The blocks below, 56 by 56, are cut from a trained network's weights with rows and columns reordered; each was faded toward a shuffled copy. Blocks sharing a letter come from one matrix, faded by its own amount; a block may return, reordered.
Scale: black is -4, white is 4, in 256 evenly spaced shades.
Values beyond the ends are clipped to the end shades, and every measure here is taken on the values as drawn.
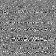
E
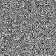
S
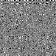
E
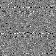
E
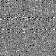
E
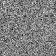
S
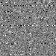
E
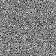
S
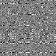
E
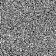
S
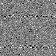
E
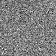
S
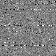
E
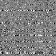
E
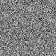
S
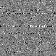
E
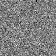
S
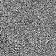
S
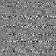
E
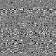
E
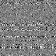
E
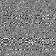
E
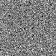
S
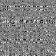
E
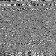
E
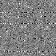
E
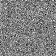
S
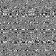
E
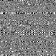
E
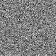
S
